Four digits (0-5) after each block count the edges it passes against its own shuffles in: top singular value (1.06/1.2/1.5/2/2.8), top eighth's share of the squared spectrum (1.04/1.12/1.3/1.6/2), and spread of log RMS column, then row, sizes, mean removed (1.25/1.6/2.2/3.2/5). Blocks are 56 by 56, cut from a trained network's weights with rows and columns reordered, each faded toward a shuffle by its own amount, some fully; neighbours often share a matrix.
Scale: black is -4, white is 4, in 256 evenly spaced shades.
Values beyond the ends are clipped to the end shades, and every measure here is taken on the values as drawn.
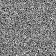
2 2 0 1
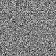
3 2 1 1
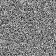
2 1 0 0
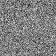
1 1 0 0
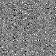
3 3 0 2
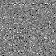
3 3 0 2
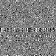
4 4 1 3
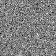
2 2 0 0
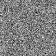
2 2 0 0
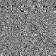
3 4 2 2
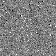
1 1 1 0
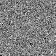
0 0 0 0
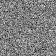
0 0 0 0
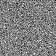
0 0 0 0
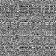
4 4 0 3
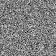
1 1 0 0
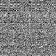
3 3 1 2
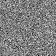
0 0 0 0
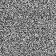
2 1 0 0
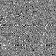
3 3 0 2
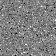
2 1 0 0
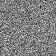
0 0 0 0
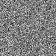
1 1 0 0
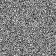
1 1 0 0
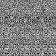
4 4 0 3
